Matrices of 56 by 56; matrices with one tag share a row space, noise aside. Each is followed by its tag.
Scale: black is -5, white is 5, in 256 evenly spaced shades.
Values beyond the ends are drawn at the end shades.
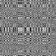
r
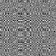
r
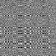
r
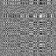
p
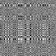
r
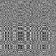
r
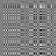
p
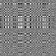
r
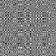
r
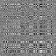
p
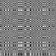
r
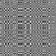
r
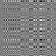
p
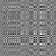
p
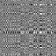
p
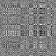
p
